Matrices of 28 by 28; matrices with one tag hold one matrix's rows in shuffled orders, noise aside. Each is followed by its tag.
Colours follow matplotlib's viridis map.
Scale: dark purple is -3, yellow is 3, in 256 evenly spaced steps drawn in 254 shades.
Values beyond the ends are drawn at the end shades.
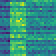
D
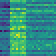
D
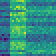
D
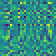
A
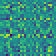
A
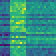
D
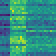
D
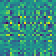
A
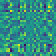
A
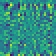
A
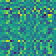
A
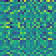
A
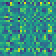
A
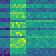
D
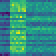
D
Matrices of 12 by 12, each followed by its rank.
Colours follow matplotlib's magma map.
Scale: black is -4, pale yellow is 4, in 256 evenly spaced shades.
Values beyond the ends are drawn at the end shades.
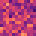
full rank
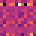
two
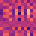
two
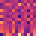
two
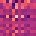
two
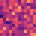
full rank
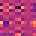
two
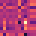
two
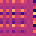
one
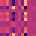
one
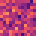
full rank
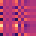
one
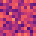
full rank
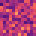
full rank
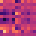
two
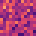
full rank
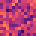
full rank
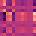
one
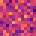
full rank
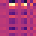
one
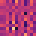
two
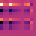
one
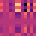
one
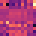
two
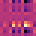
one
